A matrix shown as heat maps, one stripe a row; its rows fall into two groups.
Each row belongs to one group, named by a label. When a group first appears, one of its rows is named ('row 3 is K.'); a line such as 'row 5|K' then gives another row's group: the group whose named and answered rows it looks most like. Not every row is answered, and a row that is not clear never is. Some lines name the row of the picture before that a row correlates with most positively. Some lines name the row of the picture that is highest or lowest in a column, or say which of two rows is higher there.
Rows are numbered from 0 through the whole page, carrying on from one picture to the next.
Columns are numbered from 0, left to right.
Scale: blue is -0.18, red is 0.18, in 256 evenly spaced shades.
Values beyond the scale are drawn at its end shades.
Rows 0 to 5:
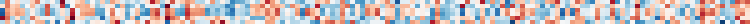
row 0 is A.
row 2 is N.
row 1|N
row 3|N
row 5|A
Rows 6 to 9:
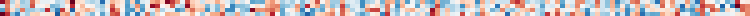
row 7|N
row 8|N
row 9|A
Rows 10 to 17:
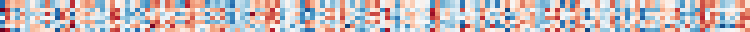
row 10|N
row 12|A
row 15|N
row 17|A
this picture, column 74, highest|13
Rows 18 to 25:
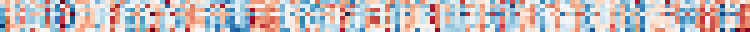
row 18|N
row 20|N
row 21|A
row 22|N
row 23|N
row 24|N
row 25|N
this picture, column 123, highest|18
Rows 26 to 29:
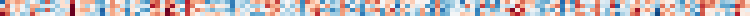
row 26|N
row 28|N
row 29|A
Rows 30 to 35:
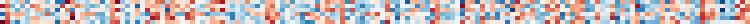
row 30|A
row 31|A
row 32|A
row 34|A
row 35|A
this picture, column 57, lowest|31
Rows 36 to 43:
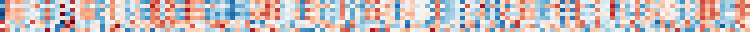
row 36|N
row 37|A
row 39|N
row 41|A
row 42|A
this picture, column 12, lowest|41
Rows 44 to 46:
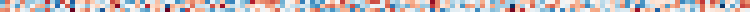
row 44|N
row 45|A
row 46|N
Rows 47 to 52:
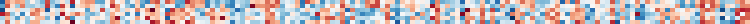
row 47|N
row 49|A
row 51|A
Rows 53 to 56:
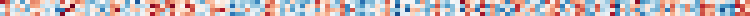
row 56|A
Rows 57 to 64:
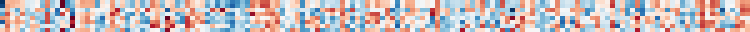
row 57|N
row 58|N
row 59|A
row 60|N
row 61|N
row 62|N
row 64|N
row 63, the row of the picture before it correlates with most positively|54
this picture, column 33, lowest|59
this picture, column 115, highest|63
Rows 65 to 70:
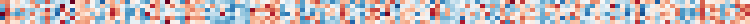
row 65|N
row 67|N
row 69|N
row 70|N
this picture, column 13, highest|68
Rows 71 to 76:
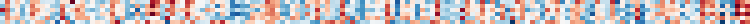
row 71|A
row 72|N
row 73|A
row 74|N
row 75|N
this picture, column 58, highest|75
